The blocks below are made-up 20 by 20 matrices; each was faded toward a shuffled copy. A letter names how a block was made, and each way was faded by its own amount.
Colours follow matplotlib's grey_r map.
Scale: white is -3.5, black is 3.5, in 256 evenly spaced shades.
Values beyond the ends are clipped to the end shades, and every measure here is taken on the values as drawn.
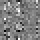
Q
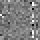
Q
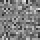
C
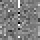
Q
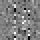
Q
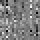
Q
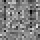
C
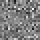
C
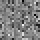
Q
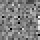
C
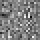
C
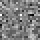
C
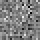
Q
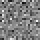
C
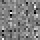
Q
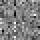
C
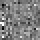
C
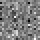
Q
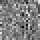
C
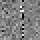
Q
